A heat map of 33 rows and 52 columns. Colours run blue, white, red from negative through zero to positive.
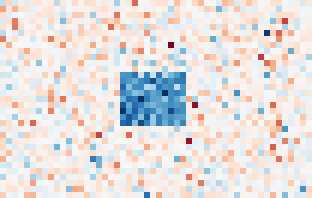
Stripes: none. Odd patch: lower, in the centre. Histogram: skewed, a long tail of low values. Ninth with the lowest average: centre. Slope: none. Odd rows or columns: none. Average level on the scale: 50%.
